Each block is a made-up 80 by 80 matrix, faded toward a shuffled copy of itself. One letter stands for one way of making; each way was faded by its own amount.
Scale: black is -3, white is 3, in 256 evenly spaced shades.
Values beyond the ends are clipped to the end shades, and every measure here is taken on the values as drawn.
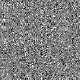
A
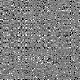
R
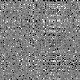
R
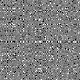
R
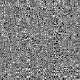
A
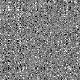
A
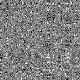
A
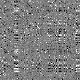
R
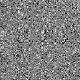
A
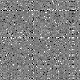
R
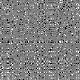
R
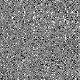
A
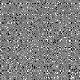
R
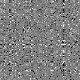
R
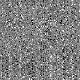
A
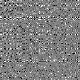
R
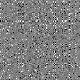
R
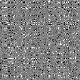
R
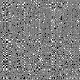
R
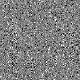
A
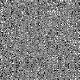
A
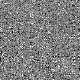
A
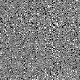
A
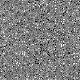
A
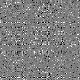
R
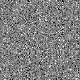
A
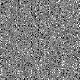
A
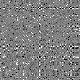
R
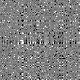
R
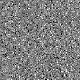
A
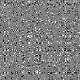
R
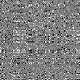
R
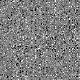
A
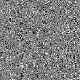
A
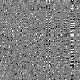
R
